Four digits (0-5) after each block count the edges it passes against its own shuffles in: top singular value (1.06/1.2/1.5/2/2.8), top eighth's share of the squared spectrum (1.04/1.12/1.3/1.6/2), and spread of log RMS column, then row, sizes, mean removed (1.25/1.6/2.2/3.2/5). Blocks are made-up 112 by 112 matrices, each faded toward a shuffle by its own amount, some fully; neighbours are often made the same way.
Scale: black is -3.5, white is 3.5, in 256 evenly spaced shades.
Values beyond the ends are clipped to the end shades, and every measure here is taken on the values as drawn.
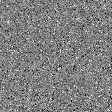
0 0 0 2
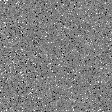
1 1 1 0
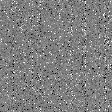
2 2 2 0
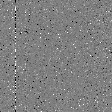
4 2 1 0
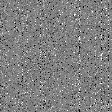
2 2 3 0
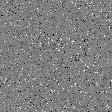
0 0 0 0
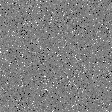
0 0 0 0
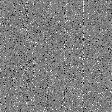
2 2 2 0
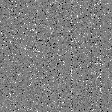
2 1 2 0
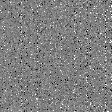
2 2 3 0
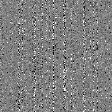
2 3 4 0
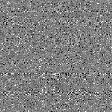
4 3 2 3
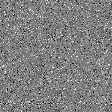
3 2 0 1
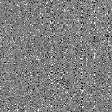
4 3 2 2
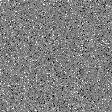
3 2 1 0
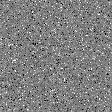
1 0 0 0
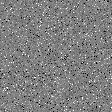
0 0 0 0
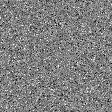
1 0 0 0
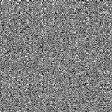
4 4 2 2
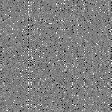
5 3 2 2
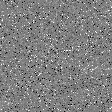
0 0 0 0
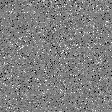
2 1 0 0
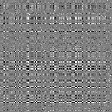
5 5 4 4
